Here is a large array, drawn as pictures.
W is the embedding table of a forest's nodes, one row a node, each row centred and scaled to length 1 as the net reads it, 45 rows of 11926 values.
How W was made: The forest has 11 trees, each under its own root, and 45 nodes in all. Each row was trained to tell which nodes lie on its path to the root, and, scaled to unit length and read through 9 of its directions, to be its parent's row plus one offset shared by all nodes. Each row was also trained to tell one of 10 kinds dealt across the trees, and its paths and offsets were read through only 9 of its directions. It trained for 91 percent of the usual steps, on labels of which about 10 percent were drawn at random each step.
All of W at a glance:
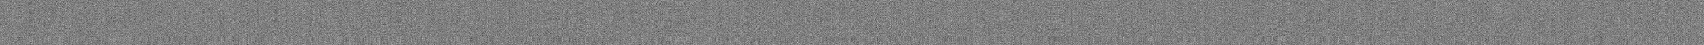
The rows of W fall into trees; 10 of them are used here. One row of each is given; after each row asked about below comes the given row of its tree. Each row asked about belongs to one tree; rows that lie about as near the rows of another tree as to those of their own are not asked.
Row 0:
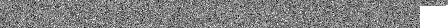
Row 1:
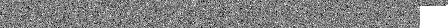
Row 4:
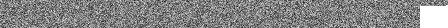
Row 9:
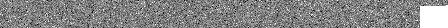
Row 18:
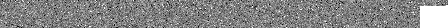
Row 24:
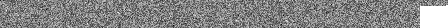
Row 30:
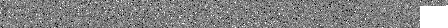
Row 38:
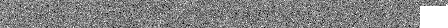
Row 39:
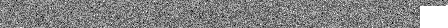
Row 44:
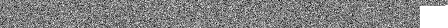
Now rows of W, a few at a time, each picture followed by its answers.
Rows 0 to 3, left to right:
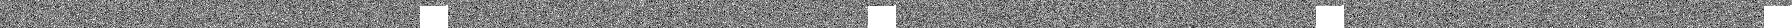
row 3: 4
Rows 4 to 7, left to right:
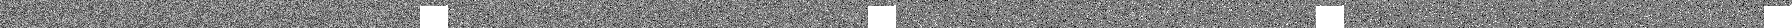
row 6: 9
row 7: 1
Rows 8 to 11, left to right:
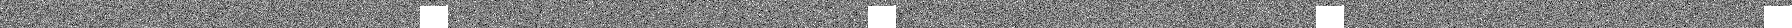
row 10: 44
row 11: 18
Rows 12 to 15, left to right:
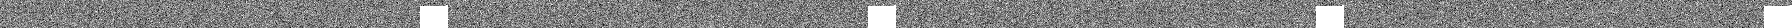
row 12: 30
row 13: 44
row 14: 39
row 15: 9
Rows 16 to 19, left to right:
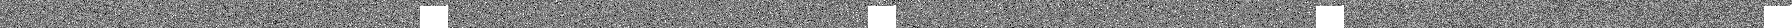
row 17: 18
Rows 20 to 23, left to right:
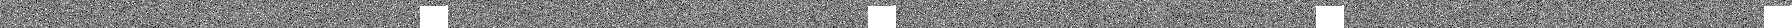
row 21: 9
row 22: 4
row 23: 0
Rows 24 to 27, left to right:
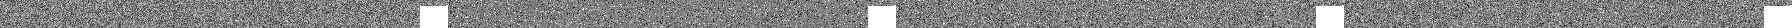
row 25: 30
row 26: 4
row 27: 30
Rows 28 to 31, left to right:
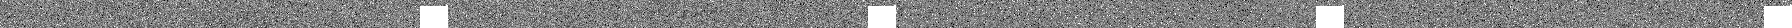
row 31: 0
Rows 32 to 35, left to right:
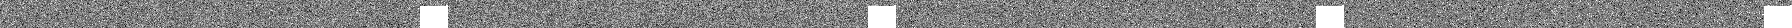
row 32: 24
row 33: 4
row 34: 44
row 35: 30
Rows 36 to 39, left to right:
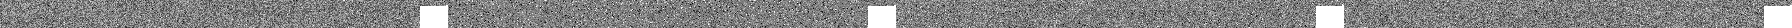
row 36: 24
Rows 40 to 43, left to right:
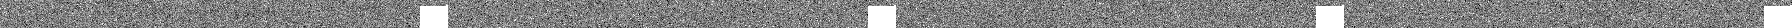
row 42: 44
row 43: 24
